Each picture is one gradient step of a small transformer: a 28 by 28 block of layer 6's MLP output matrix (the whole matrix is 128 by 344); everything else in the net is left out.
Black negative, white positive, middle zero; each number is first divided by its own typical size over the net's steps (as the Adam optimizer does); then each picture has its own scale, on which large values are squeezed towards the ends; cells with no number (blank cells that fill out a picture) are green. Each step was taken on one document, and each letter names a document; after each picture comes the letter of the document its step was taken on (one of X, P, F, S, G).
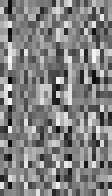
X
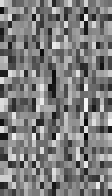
X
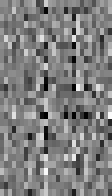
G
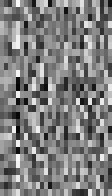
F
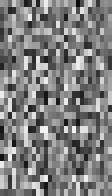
F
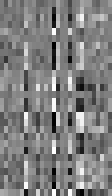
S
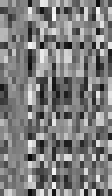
G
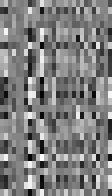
G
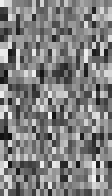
X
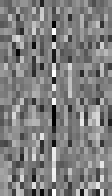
S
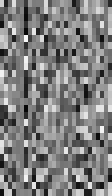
F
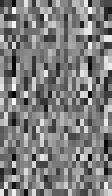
F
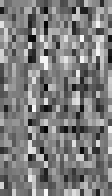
G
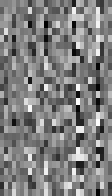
G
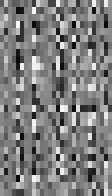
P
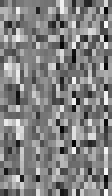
P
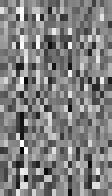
X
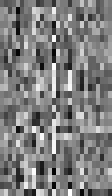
S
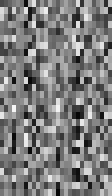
F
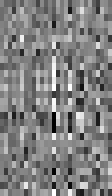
S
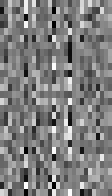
S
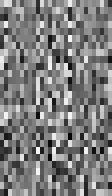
X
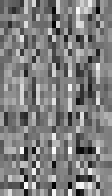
S
